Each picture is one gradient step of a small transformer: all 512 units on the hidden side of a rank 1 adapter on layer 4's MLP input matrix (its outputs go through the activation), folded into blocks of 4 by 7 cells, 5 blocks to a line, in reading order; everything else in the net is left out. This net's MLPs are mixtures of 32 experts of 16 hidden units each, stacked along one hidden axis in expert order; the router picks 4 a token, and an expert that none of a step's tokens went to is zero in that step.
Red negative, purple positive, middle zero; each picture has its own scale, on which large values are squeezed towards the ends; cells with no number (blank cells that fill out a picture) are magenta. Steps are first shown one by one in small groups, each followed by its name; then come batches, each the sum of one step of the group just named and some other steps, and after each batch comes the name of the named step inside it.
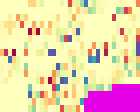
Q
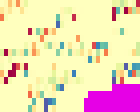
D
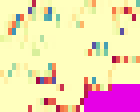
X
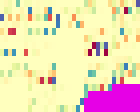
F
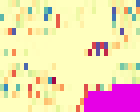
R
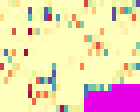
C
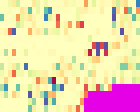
R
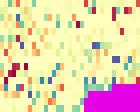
D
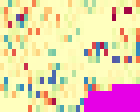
Q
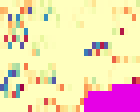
X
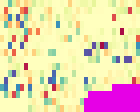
Q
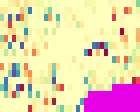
F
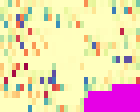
C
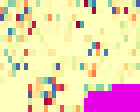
C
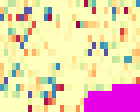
C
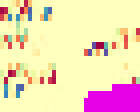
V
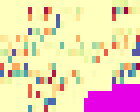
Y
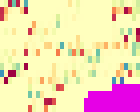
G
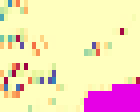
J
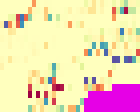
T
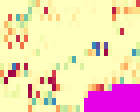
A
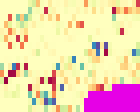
A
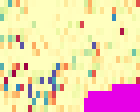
J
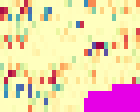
V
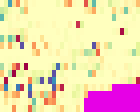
J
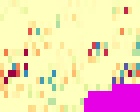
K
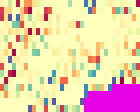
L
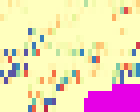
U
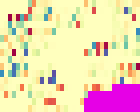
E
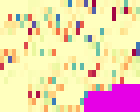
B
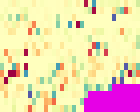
K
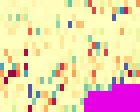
K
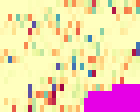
B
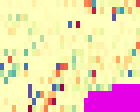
U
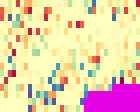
L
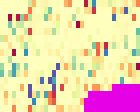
E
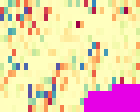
L
